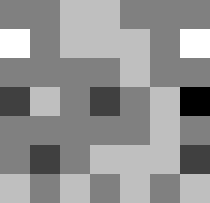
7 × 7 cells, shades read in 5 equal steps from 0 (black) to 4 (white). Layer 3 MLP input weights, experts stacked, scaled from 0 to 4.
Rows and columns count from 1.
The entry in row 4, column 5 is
2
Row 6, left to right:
2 1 2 3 3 3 1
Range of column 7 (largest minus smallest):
4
